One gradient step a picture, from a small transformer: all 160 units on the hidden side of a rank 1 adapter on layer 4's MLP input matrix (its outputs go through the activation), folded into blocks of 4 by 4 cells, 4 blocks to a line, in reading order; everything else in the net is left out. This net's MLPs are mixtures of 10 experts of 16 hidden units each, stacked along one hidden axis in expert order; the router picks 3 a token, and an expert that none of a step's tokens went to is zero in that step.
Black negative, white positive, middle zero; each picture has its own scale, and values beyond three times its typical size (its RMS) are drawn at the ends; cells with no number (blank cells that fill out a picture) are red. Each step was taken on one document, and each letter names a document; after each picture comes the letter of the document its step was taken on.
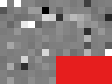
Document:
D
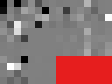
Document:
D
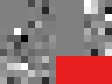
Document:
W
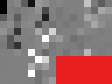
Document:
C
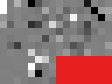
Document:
C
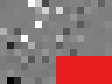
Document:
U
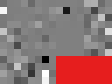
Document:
W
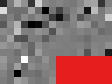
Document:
D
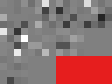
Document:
U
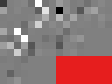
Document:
U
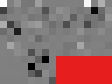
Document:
C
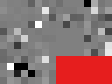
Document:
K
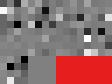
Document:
D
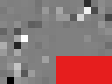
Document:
K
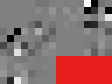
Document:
W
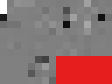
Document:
C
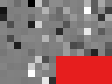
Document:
C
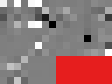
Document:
D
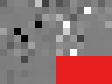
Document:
U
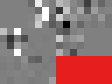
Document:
U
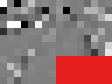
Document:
D
